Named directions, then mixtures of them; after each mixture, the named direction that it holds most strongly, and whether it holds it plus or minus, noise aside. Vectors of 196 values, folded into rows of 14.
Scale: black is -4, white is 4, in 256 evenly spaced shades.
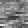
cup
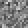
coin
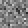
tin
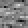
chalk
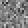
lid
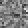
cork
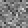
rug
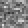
chalk, minus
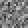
coin, plus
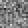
tin, plus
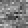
cup, plus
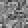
coin, minus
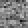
chalk, plus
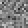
lid, plus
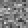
chalk, plus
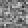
chalk, plus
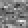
chalk, minus
